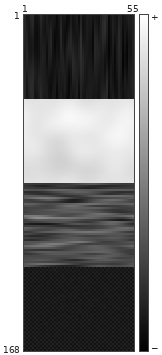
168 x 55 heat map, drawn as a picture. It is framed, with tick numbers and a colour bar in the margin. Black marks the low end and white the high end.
It is made of 4 by 1 panels. Panel 1,1: very low, streaked downward, faint in contrast. Panel 2,1: very high, smooth, faint in contrast. Panel 3,1: low, streaked across. Panel 4,1: very low, checkered, faint in contrast.
